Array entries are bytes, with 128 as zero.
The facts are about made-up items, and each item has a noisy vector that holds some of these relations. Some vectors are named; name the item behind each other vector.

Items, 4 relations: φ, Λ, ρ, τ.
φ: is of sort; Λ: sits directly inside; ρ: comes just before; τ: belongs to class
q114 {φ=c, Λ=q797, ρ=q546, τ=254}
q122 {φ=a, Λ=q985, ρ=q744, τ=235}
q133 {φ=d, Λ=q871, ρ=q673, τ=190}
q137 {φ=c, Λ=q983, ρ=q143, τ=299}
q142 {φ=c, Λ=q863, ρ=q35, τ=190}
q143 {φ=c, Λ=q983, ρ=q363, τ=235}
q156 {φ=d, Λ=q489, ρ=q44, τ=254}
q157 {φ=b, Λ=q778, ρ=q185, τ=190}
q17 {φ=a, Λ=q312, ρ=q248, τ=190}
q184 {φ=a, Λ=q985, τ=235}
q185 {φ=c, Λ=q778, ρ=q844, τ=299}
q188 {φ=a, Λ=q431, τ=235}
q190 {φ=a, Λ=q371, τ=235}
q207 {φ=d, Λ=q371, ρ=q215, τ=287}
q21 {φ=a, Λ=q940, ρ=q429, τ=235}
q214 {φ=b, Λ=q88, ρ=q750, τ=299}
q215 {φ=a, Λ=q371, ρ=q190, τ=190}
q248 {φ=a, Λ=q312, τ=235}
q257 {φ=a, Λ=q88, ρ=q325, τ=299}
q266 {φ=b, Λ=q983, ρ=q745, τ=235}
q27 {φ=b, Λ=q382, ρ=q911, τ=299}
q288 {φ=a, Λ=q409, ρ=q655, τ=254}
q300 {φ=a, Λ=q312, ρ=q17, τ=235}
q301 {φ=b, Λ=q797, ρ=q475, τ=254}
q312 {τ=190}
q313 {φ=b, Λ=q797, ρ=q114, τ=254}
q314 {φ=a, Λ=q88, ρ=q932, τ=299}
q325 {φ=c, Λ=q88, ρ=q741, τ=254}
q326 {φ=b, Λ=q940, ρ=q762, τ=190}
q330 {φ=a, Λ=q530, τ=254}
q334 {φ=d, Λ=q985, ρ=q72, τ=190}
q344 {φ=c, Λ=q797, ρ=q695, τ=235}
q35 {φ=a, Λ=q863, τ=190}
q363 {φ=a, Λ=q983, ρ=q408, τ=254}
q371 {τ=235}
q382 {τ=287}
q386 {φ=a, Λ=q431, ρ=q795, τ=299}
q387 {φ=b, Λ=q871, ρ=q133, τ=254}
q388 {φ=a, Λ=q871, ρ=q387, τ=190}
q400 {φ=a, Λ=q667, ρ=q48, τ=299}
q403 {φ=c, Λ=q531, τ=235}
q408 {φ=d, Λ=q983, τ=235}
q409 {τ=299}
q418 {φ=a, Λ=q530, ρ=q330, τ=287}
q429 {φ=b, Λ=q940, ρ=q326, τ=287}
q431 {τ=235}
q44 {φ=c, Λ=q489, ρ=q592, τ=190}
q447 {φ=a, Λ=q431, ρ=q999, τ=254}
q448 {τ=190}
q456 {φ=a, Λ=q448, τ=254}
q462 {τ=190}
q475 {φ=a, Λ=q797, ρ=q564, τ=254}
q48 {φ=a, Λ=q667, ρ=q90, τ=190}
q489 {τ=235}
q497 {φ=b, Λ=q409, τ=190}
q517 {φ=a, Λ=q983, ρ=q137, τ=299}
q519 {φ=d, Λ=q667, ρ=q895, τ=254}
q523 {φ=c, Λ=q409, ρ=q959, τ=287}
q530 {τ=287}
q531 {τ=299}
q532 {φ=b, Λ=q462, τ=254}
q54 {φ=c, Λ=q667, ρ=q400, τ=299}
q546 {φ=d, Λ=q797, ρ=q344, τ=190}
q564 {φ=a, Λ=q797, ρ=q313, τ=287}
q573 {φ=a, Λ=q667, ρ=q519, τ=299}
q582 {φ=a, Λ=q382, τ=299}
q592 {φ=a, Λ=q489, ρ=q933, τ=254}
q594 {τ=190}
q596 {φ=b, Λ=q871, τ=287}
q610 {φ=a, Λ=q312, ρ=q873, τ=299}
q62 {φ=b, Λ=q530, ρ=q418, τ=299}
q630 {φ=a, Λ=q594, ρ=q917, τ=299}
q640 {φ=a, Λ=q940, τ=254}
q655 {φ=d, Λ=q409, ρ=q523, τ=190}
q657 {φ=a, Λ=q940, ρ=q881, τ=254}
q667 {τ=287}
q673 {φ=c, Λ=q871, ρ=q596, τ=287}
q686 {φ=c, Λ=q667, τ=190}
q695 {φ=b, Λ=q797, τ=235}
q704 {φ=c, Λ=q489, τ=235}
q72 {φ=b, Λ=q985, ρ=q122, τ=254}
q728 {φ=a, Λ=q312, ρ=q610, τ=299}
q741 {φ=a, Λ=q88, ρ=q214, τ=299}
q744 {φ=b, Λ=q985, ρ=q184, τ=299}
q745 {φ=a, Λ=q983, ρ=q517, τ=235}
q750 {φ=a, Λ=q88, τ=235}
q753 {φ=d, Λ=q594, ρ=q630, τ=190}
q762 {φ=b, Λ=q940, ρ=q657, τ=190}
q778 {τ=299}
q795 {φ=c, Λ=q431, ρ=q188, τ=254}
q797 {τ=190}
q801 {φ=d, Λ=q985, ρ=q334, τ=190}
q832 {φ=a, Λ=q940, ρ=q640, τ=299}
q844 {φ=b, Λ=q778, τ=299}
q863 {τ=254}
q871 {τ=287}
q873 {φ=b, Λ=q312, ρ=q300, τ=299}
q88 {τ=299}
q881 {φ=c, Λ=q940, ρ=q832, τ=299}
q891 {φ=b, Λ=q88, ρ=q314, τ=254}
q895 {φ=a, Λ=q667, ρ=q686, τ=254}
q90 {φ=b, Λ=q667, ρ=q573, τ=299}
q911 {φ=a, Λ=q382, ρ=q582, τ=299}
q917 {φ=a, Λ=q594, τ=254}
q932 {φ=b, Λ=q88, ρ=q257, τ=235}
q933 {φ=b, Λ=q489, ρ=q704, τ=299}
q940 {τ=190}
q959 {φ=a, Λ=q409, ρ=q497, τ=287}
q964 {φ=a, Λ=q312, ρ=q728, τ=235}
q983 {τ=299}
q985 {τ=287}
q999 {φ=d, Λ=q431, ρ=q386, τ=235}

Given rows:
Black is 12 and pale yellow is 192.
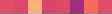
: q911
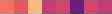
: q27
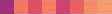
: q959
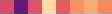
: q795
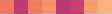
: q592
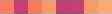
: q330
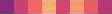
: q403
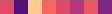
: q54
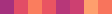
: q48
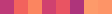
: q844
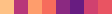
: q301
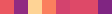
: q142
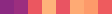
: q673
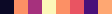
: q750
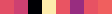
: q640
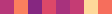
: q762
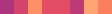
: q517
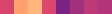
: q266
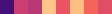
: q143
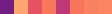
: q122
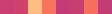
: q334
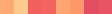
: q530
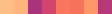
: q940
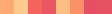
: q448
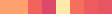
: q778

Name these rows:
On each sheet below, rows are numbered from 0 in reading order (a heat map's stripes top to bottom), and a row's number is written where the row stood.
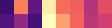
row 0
q408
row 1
q686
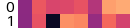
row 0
q90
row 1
q832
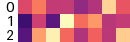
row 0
q326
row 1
q344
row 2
q932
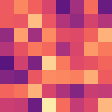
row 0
q21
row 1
q388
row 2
q596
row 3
q564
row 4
q546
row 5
q137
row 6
q157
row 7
q363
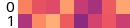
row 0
q532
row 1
q745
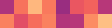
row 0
q999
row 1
q72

